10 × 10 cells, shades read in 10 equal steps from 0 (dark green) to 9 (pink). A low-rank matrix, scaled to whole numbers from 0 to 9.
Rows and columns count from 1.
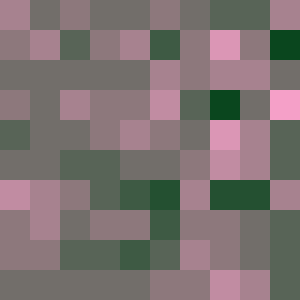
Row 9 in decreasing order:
6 5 5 5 4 3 3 3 3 2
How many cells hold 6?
17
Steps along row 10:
same same same same up same up down down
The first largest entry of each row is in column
1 8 6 10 8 8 1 2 7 8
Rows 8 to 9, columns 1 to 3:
5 6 4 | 5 5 3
